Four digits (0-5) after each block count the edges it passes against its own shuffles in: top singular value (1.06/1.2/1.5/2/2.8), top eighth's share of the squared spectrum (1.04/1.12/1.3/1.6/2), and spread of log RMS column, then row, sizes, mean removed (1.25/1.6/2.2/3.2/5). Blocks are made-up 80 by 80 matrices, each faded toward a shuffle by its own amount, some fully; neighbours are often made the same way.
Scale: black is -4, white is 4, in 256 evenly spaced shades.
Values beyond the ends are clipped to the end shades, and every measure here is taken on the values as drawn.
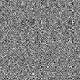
4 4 2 2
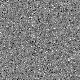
2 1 0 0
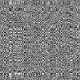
5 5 3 3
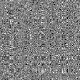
4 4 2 2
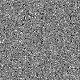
3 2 0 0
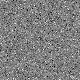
1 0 0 0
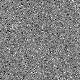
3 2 0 0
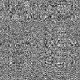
4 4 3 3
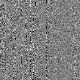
2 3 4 0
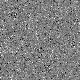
0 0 0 0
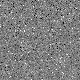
0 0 0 0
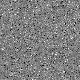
1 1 1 0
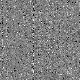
2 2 2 0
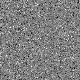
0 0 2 0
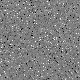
1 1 0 0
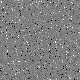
0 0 0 0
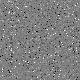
2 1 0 0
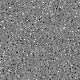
1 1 0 0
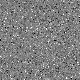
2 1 0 0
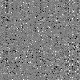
3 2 1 1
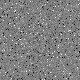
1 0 0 0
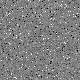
1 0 0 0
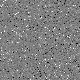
2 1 0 0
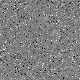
2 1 0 0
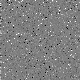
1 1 0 0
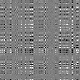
5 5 4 4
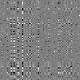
5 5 3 3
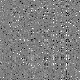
4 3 2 1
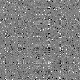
4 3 2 2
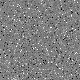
1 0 0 0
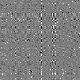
5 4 2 2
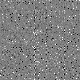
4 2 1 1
